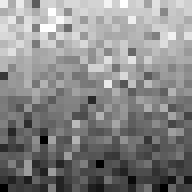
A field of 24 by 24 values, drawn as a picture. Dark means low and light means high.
Odd rows or columns: none. Slope: up to the top. Average level on the scale: 50%. Grain: fine.
